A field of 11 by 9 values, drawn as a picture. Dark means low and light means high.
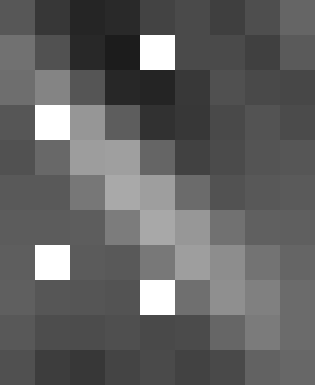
Average level on the scale: 40%. Calmest part: middle right. Lone odd cells: 4, each higher than its neighbours.
